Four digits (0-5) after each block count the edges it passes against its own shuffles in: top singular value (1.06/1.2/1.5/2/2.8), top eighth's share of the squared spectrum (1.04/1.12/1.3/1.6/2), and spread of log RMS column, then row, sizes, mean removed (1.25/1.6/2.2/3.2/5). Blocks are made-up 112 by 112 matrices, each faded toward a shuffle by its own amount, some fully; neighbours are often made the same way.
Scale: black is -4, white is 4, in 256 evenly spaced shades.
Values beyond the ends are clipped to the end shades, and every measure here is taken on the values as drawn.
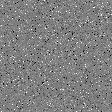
0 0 0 0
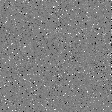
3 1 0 0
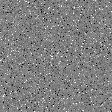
2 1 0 0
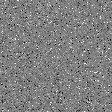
2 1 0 0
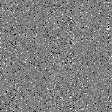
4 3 2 1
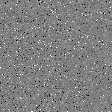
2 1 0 0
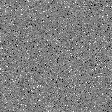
2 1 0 0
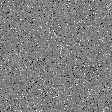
0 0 0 0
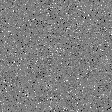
1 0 0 0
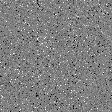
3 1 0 0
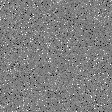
0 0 0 0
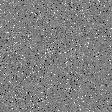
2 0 0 0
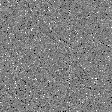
1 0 0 0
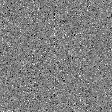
1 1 2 0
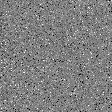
0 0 0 0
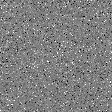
2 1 0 0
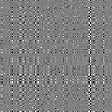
5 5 4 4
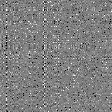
5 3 2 2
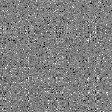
4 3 2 2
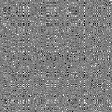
5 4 3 3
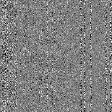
2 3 4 0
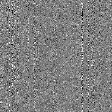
2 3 4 0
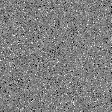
0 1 1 0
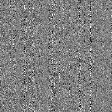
2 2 4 0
